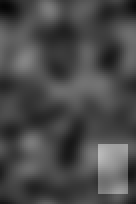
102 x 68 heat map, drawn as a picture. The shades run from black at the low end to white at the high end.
The bottom right is the roughest part. The bottom right is the ninth with the highest average. Overall the values sit about 30% of the way up the scale. An odd patch, higher than its surroundings, sits in the bottom right.
